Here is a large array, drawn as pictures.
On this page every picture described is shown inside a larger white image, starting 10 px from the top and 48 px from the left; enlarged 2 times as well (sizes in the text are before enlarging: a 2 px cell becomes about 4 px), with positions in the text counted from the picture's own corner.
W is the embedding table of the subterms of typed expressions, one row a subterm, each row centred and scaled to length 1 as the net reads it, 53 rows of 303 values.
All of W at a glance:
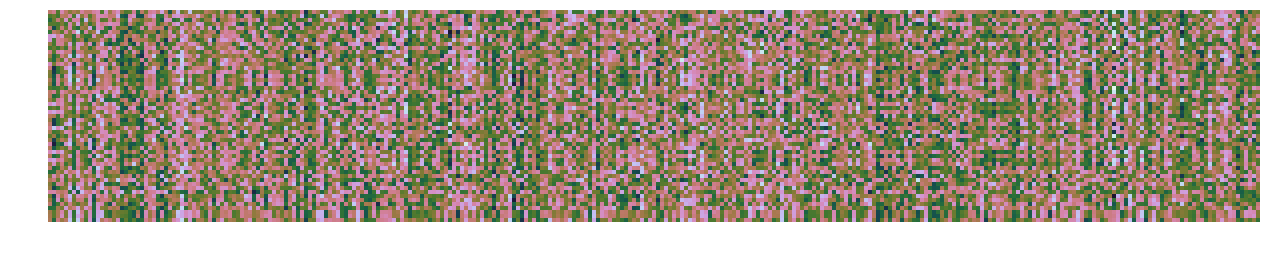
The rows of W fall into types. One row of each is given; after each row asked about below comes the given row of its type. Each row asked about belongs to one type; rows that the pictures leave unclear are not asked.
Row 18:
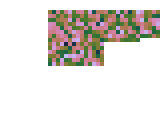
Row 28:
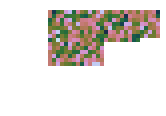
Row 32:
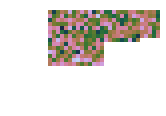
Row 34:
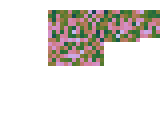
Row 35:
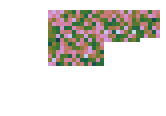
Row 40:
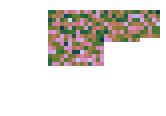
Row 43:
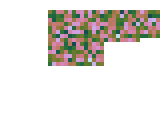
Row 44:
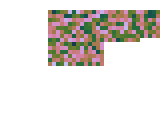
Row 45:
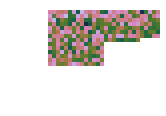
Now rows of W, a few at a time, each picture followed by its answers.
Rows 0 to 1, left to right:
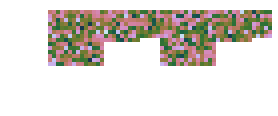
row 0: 45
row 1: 44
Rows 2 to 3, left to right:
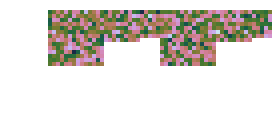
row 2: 40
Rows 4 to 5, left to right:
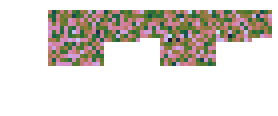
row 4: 34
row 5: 40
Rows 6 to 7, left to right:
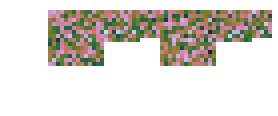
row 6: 35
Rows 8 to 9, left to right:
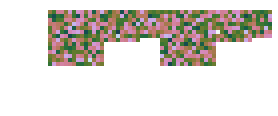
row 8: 43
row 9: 44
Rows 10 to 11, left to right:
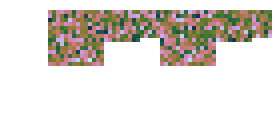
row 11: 32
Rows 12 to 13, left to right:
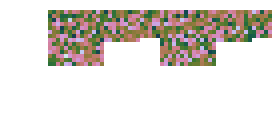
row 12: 40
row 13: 35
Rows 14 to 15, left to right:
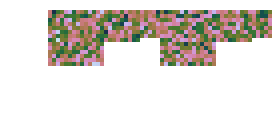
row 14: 28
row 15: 44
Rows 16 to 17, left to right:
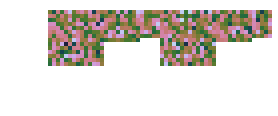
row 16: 18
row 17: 18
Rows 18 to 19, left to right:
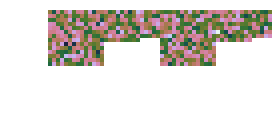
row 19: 44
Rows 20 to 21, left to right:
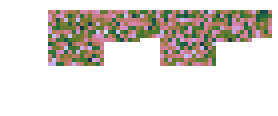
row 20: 45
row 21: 34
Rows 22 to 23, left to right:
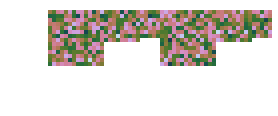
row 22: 43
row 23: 35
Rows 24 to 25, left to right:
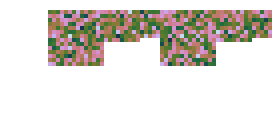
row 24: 44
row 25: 35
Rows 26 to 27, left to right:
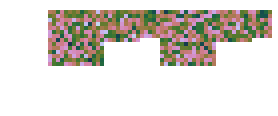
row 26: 34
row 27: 44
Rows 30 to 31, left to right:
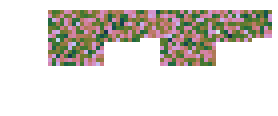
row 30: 28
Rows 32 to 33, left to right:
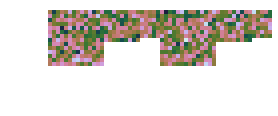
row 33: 28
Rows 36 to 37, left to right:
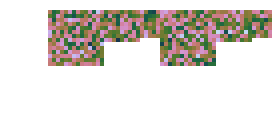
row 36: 34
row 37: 35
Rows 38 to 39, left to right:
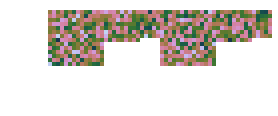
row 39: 34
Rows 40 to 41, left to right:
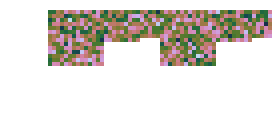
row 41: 43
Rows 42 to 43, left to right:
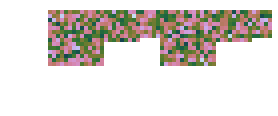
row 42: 32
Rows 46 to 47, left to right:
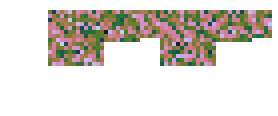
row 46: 18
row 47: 18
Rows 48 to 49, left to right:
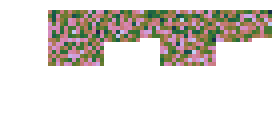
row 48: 34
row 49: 40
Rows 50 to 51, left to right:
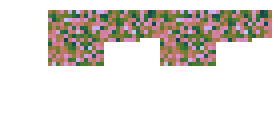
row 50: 43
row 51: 43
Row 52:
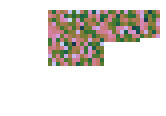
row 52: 18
